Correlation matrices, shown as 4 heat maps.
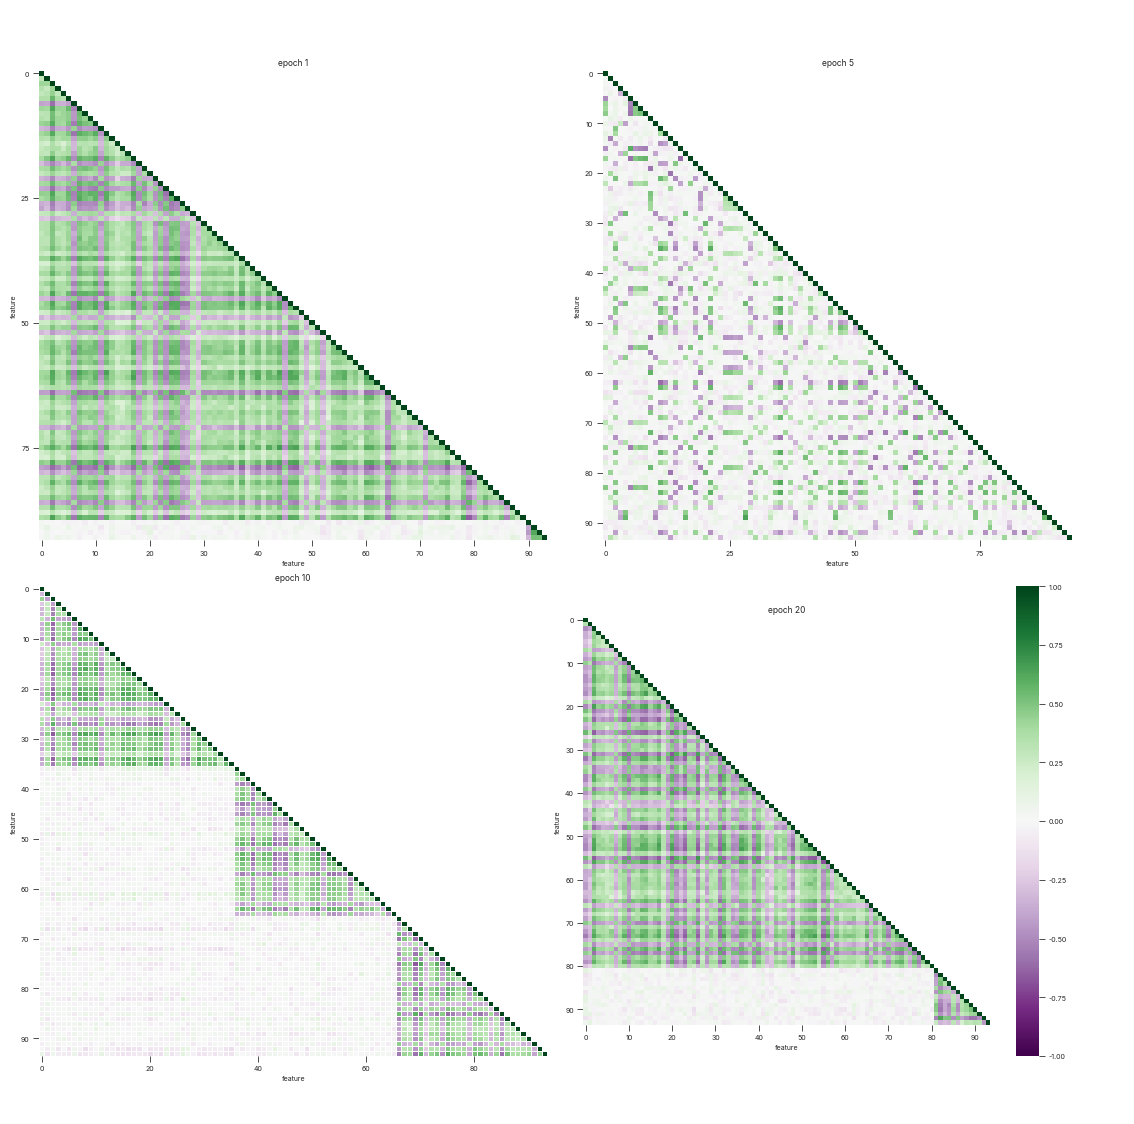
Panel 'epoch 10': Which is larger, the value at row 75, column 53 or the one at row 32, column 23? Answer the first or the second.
the first
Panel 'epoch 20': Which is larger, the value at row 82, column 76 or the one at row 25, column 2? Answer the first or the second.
the second
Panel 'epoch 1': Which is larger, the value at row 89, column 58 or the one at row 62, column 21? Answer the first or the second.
the first
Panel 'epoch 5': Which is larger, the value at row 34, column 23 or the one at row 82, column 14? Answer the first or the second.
the first
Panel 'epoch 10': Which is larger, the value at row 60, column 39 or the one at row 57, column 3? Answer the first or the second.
the second
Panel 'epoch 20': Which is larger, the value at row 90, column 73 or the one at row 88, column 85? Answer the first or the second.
the second
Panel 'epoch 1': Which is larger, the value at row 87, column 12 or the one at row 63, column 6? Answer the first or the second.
the first
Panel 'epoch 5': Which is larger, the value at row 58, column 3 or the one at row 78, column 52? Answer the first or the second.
the second
